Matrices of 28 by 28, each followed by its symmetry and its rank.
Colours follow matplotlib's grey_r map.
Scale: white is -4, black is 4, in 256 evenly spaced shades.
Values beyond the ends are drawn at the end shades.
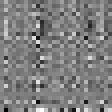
neither, rank three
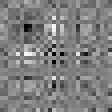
symmetric, rank three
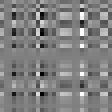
neither, rank one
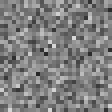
antisymmetric, full rank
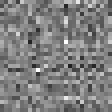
neither, rank five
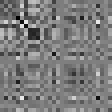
symmetric, rank three
